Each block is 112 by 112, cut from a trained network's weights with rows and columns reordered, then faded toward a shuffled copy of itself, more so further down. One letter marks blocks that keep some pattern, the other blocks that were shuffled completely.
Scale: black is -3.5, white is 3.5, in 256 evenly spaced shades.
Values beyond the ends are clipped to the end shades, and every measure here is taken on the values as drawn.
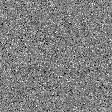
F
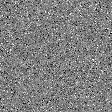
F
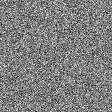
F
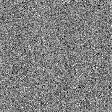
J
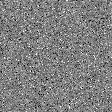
F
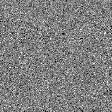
J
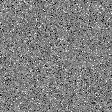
F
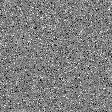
F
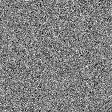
F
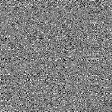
J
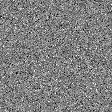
F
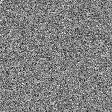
F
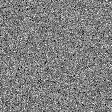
F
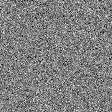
F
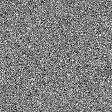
F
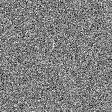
F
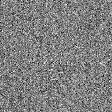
J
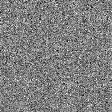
J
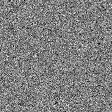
F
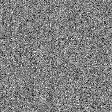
J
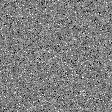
F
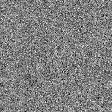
J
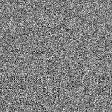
J
